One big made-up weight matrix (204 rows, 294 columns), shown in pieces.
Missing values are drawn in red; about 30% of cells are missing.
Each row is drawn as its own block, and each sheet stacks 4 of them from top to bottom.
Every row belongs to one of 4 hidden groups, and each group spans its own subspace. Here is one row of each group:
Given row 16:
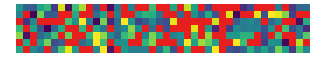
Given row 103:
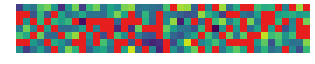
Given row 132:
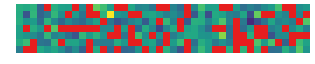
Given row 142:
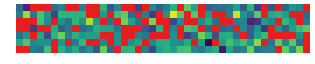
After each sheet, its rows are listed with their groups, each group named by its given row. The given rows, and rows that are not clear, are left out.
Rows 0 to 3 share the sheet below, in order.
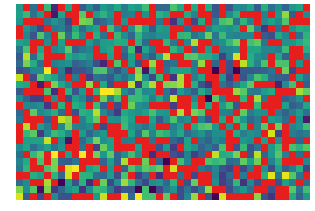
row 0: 142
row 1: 132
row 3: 142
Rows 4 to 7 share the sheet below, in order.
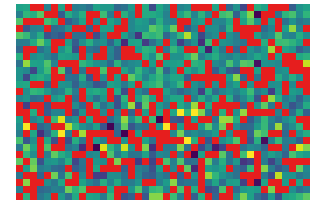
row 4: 132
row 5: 132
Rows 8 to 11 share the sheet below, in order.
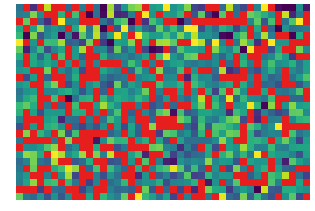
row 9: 132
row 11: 142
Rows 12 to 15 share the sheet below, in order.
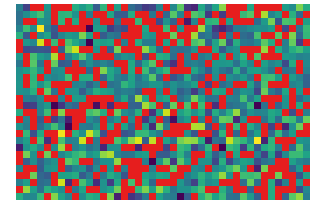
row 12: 103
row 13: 142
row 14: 142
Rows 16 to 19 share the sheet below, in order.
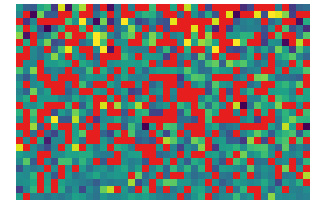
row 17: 103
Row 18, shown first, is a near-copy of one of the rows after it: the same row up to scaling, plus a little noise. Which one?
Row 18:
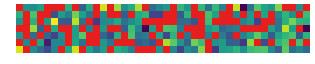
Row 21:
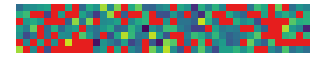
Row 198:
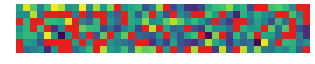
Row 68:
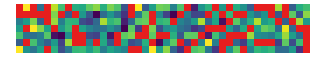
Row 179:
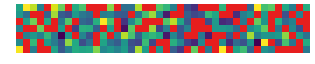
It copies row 21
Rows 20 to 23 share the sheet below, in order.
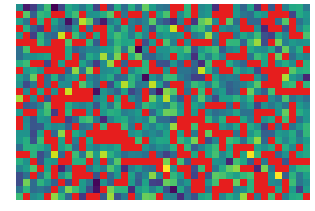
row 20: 142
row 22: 142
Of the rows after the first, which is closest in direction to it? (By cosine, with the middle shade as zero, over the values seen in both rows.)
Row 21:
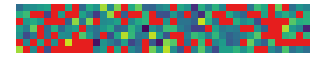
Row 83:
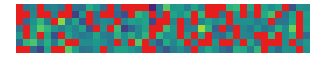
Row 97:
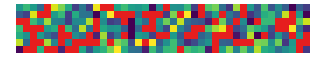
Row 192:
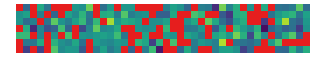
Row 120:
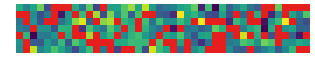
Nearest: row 97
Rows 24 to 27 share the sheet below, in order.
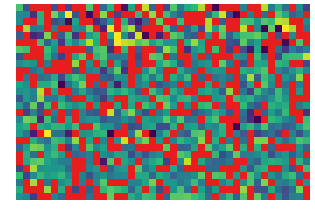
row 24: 103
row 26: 132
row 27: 132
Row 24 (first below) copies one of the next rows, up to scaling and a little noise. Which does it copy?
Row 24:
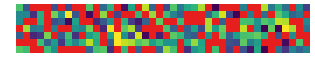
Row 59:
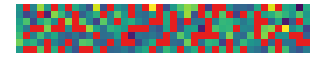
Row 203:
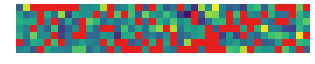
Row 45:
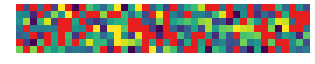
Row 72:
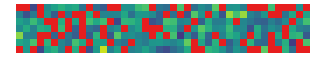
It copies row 45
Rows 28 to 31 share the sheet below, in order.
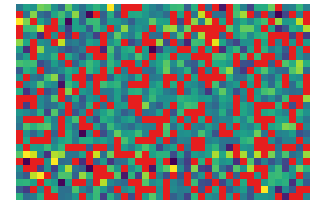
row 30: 103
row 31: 142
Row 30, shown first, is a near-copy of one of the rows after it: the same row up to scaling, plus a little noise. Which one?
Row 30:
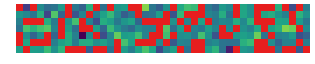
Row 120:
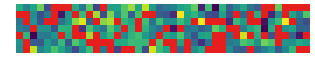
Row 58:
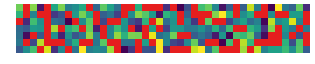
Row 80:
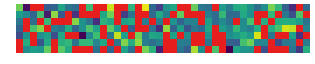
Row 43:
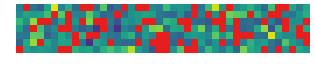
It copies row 80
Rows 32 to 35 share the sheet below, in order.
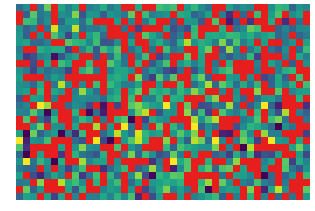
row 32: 132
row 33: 142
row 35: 142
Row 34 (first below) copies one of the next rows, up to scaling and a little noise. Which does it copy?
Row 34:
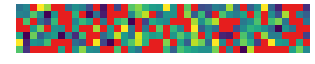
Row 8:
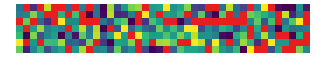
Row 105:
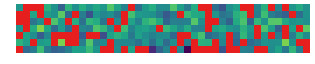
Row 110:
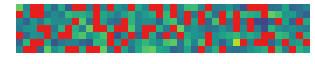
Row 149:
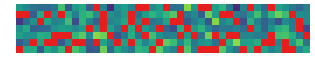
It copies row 8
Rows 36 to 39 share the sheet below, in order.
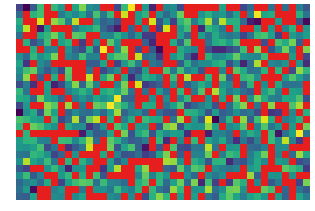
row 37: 132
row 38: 16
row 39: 103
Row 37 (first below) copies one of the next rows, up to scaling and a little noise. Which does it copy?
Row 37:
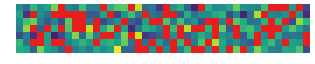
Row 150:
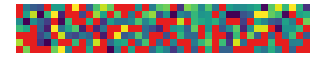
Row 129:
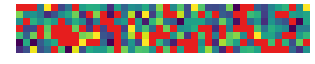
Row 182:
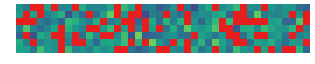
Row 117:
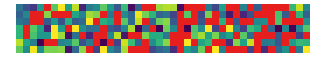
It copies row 182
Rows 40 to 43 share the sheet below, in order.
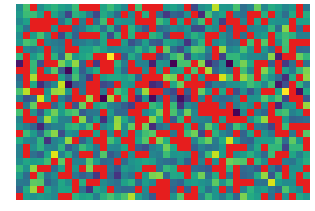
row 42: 103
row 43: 103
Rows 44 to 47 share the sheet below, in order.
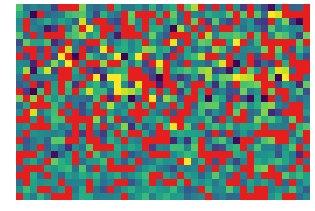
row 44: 16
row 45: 103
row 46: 16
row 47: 103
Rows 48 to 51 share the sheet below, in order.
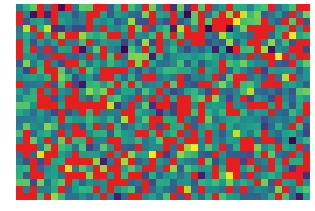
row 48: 132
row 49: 103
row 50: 103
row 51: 103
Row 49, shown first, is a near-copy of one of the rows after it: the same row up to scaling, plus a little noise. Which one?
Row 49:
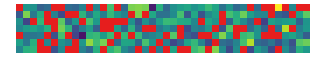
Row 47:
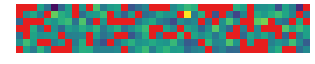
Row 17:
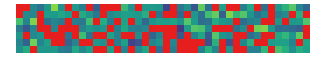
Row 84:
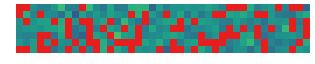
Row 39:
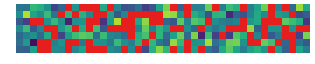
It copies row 84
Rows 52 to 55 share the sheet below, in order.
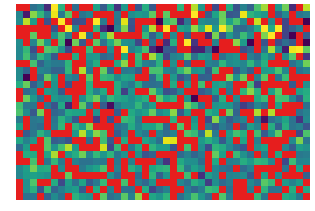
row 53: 103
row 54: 16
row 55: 142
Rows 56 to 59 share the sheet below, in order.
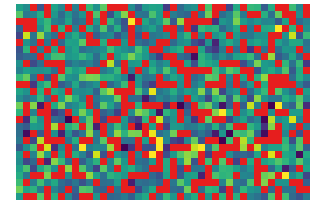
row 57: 132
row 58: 103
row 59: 103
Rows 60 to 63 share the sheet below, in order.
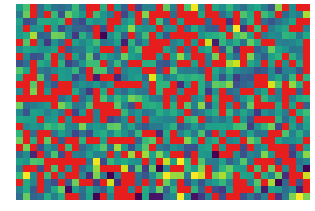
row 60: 132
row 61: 103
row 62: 103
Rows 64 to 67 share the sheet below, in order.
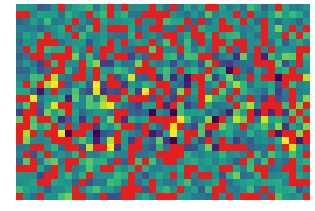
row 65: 132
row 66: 16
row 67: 132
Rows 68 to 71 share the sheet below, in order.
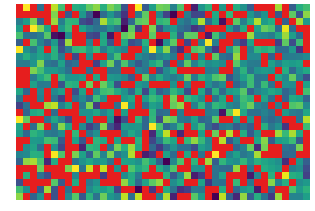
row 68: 142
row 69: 132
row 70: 103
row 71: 142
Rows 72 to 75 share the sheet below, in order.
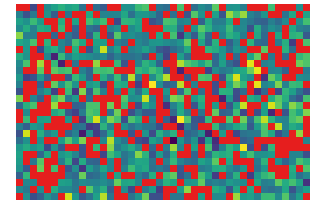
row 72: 103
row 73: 132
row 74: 16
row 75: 103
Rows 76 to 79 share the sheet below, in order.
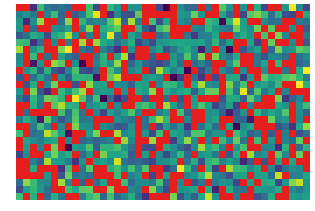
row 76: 132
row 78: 132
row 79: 16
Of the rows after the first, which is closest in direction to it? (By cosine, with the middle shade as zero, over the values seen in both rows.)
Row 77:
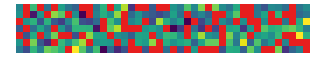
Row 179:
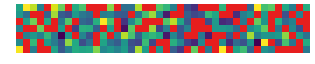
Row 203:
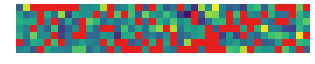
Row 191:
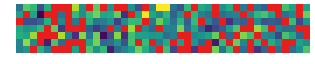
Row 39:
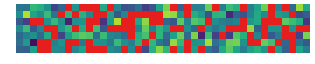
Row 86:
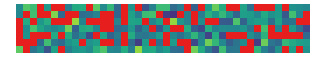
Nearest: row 203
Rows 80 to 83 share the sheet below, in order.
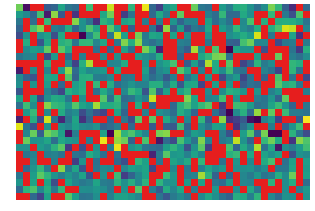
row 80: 103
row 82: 132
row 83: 103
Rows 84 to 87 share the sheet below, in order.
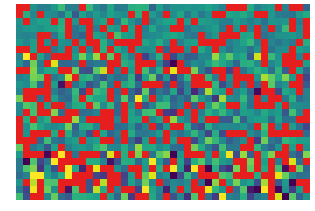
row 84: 103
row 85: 142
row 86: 142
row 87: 142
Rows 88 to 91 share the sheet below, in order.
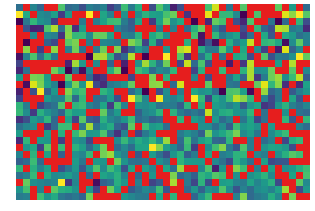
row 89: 103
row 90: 16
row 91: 16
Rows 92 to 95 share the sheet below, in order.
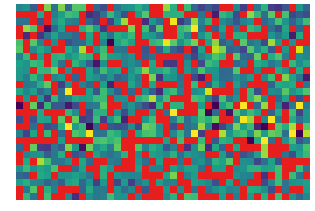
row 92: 16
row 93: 142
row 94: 103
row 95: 132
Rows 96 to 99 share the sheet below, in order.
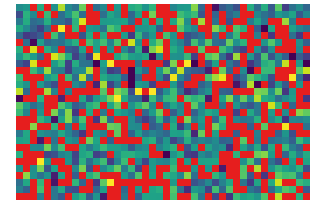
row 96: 103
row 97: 132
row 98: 103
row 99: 132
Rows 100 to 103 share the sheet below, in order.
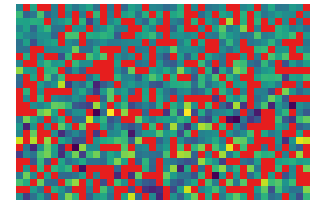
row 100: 132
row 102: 132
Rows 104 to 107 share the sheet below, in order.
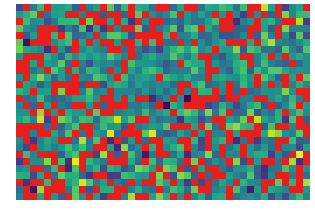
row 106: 132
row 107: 103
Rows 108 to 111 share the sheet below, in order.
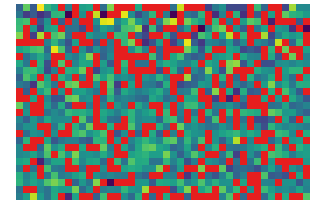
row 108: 103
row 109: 132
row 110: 16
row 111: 132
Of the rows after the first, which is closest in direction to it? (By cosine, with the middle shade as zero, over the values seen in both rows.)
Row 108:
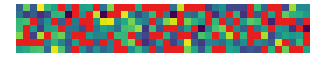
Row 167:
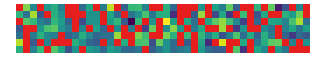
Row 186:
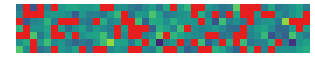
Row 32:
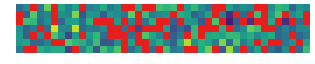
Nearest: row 167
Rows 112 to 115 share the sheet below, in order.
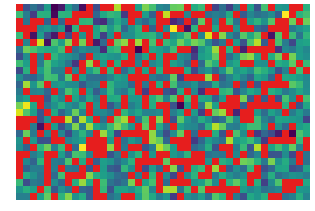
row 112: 142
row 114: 103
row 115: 16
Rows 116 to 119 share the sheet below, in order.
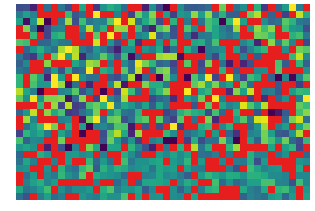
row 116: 132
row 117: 132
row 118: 16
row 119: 132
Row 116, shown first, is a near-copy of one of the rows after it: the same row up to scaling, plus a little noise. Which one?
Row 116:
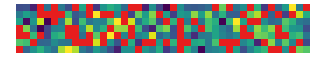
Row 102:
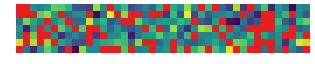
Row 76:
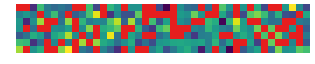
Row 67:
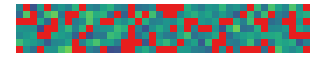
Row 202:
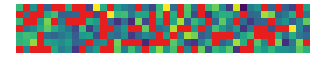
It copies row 76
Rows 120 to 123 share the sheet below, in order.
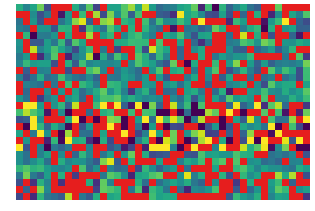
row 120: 103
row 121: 103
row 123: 132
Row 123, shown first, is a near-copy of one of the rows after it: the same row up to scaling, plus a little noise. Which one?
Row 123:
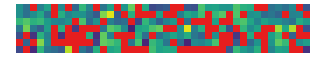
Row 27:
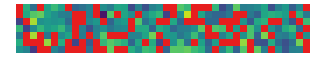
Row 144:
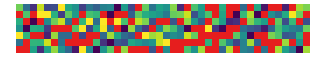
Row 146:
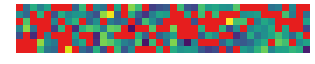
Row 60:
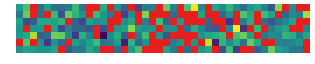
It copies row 146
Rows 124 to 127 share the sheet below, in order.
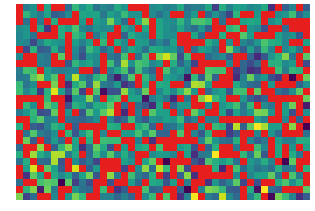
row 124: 103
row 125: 132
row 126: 132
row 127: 142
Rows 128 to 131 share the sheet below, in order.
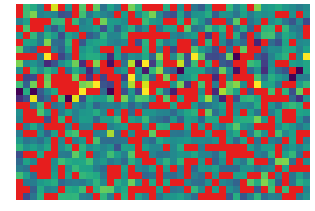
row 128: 142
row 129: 132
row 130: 132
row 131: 132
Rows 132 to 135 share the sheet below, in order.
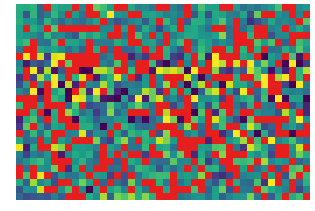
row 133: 142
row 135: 103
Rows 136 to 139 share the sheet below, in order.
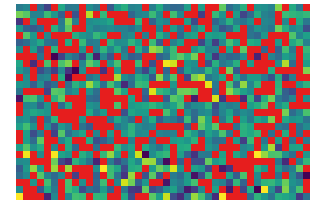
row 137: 142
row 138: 142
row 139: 142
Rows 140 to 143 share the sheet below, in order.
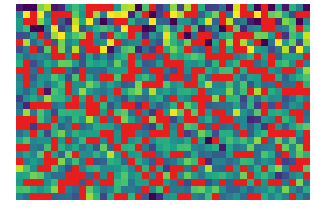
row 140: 142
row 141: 142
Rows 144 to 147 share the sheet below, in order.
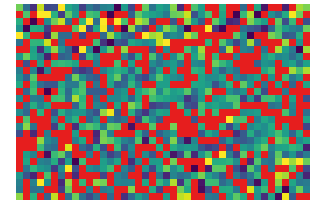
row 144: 132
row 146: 132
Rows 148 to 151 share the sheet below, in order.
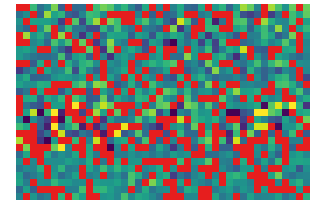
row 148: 16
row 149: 16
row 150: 132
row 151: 132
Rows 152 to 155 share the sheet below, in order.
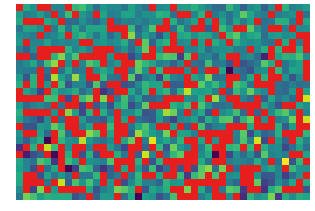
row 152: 16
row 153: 132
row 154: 142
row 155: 142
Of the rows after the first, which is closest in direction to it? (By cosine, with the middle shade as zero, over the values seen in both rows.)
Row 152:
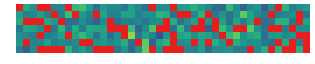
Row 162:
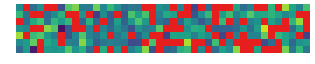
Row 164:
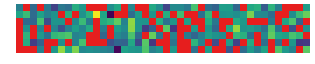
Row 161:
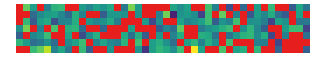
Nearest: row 164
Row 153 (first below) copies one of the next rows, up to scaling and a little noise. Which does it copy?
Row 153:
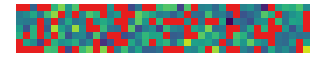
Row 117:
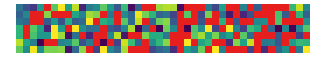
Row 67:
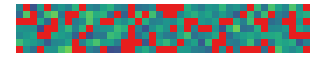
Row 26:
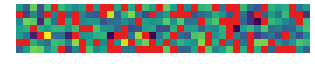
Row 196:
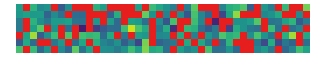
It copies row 117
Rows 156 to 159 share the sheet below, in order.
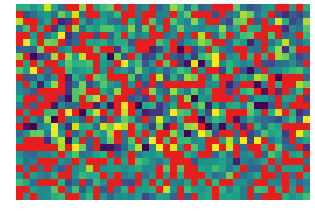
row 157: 103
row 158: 142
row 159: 132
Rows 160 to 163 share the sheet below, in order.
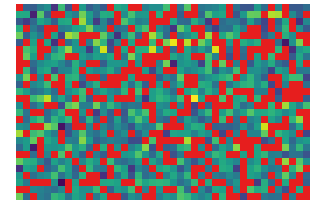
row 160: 16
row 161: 103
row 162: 103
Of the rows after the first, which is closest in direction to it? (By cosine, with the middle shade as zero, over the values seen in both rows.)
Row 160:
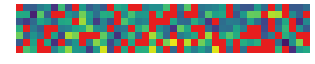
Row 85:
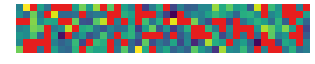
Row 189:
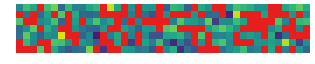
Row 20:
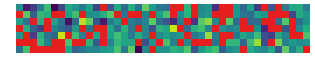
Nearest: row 20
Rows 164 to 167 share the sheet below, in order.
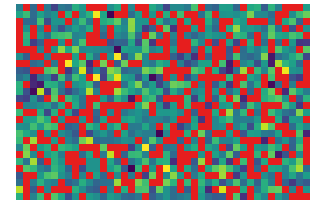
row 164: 132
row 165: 103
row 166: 103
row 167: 16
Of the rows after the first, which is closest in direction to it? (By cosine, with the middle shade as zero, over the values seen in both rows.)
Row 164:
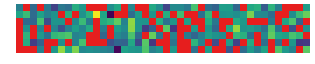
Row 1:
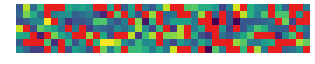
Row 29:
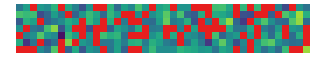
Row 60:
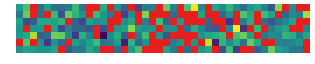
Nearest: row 60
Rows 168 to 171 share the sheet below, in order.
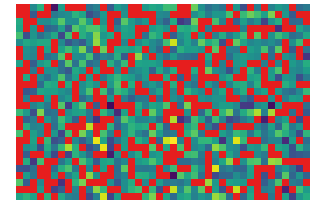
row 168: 16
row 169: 103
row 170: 16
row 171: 16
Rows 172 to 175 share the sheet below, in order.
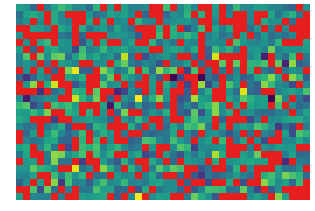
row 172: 132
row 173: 142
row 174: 103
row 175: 142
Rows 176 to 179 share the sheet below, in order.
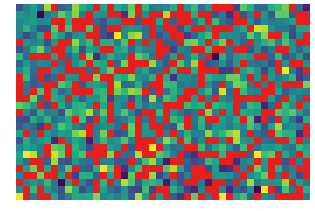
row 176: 132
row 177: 103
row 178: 16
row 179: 142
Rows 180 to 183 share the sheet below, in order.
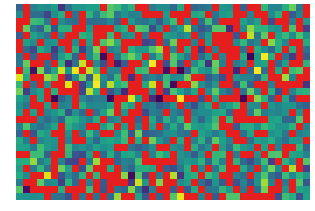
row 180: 132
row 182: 132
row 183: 16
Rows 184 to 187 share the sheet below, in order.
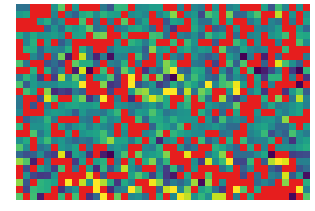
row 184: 16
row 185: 16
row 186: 132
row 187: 16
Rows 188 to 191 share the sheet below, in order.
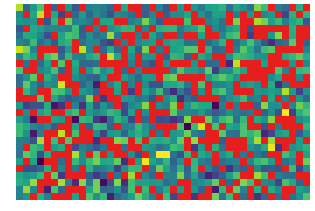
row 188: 132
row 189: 16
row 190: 142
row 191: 132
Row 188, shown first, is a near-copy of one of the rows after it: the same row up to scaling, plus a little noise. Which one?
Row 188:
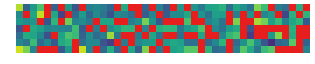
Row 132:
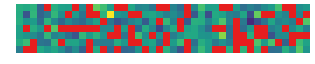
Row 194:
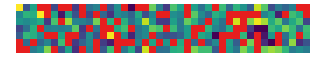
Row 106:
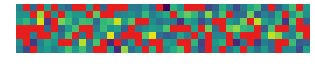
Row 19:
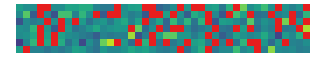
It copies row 194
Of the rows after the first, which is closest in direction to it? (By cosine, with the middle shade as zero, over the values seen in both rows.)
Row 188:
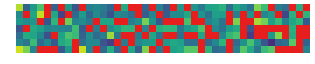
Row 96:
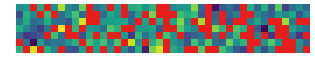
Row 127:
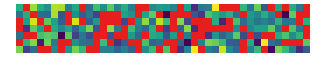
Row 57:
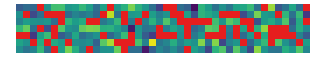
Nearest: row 127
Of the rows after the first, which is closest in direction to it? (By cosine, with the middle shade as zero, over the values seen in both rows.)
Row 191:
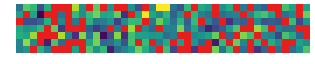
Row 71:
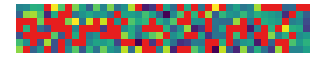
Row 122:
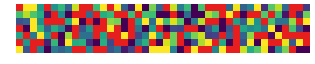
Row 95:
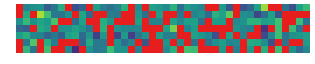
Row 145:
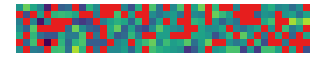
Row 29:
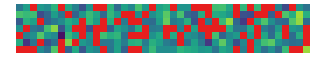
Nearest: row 145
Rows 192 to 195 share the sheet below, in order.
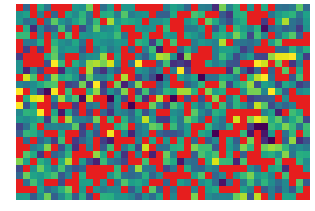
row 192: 103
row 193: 132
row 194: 132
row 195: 103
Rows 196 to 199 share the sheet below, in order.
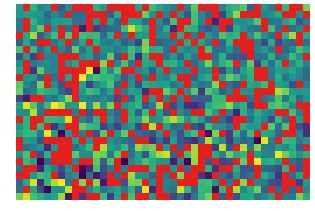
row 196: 132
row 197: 132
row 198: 142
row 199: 132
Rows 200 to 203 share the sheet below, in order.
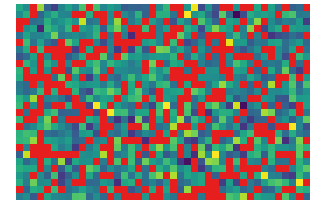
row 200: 103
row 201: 103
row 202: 132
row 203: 103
